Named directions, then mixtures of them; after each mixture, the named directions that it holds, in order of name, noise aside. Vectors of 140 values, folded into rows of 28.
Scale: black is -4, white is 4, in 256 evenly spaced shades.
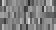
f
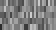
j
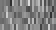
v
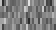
f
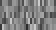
f, j, v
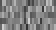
f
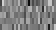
f, v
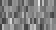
f, j, v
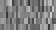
v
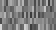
j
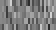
v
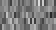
f, j, v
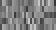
f, j, v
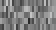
f, j, v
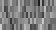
j, v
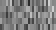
j, v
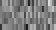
f, j, v
